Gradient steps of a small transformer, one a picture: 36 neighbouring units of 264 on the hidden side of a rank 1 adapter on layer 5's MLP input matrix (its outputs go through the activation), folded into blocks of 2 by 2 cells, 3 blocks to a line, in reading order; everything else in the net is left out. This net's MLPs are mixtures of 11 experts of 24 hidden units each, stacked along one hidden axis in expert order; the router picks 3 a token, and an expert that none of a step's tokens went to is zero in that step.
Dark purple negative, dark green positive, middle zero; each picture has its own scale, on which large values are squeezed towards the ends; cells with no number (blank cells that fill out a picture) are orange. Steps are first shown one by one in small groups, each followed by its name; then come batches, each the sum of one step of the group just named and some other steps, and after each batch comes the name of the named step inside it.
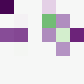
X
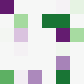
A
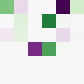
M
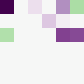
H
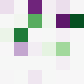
M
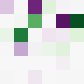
H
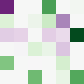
X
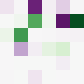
M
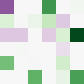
X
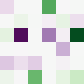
A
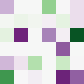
A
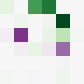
A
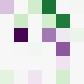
A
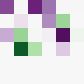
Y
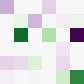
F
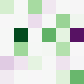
F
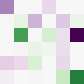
F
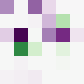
Y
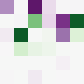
Y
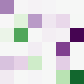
F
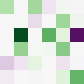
F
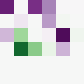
Y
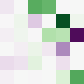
F
